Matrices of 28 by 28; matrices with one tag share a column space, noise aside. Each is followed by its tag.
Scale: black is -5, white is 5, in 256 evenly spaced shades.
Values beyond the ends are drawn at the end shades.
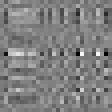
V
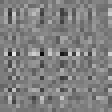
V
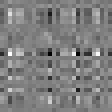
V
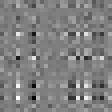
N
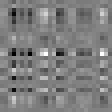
V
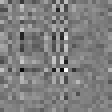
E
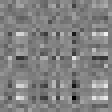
N
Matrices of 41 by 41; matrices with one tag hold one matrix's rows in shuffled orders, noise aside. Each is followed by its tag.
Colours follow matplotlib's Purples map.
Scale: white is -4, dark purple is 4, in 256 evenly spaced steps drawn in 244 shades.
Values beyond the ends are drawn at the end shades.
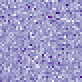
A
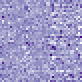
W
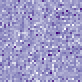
A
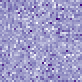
A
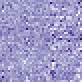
W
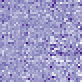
W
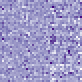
W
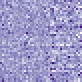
W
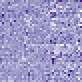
W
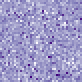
A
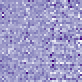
W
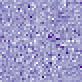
A
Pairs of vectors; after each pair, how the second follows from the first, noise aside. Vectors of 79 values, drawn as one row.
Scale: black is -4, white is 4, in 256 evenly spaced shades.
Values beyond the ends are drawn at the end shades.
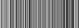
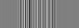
partly zeroed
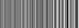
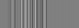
partly zeroed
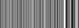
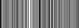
shuffled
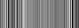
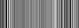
reversed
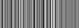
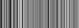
wrapped around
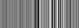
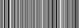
shuffled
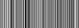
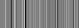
partly zeroed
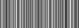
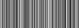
sign-scrambled
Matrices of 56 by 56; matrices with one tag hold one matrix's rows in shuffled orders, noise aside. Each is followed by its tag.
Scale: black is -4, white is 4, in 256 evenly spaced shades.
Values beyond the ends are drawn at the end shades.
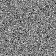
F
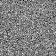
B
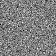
B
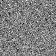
B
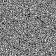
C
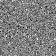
B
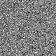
C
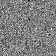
C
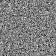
F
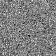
C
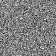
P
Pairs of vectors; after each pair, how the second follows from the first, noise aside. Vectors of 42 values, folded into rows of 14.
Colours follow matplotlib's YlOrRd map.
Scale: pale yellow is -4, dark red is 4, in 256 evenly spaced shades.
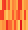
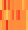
partly zeroed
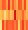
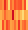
reversed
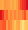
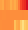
partly zeroed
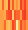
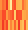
reversed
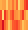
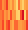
shuffled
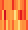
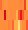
partly zeroed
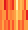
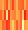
shuffled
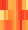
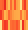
shuffled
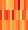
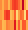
shuffled
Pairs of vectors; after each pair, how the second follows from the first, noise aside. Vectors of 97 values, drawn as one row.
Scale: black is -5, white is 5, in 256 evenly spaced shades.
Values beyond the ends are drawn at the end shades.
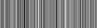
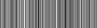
negated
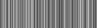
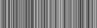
negated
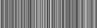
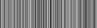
negated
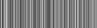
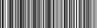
scaled up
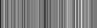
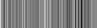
negated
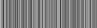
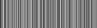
negated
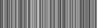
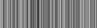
negated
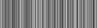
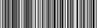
scaled up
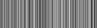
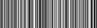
scaled up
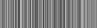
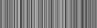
negated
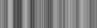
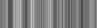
negated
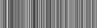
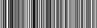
scaled up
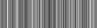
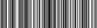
scaled up
